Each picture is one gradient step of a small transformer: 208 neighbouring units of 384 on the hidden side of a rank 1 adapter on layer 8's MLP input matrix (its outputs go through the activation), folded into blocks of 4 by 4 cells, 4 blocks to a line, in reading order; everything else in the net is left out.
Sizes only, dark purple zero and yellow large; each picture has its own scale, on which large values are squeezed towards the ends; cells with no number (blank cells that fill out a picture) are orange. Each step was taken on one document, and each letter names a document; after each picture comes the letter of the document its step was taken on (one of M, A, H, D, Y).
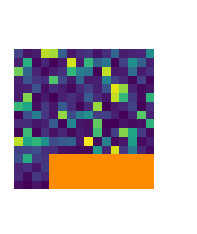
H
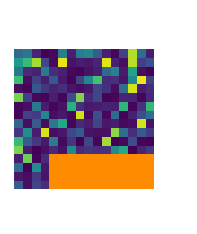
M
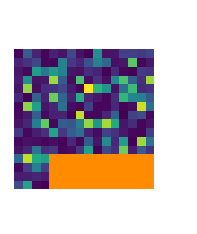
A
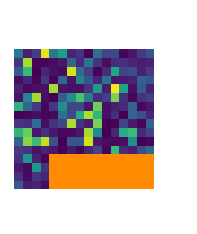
H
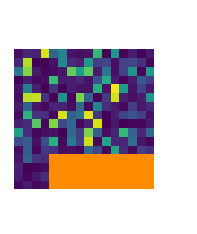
H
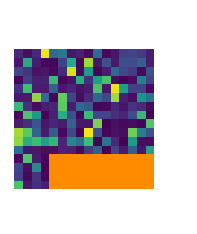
H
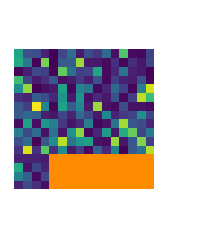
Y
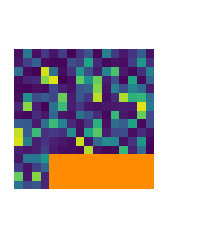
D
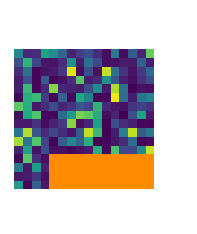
H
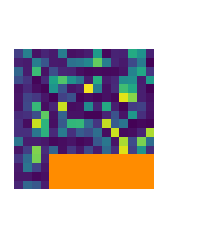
A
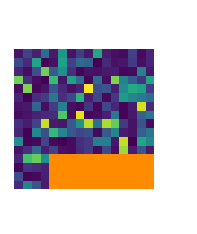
A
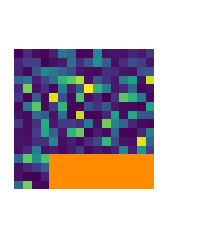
A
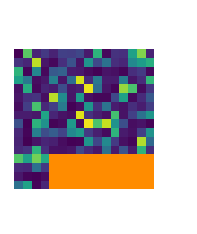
A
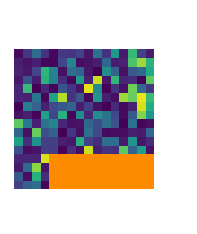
D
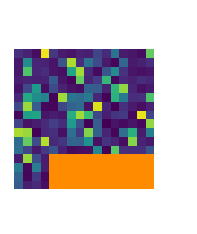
H
